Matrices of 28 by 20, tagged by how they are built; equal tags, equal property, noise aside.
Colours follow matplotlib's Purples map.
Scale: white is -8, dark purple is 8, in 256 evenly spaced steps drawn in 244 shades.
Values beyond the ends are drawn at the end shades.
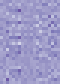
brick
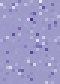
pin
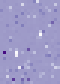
pin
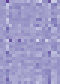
brick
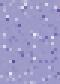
pin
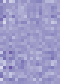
brick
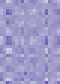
brick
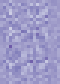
brick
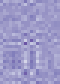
brick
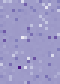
pin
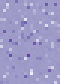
pin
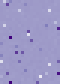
pin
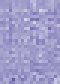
brick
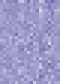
brick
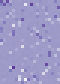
pin
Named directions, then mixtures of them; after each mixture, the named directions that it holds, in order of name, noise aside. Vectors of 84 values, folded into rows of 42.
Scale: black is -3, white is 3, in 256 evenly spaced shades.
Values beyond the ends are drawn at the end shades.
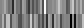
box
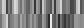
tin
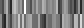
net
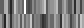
box, net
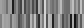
box, net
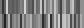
box, net, tin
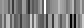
box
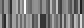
net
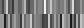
box, net, tin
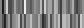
box, net, tin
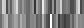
tin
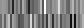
box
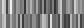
box, net, tin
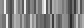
box, net, tin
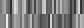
box, net, tin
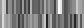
box, net, tin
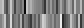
box, net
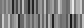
box, net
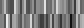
box, net, tin
